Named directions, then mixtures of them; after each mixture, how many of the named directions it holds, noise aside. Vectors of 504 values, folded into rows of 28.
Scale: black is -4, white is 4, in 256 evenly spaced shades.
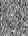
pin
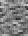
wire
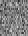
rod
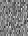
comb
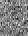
three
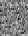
three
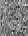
two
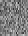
three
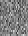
three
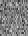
one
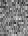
three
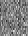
one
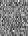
two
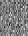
two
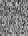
two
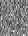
two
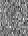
two
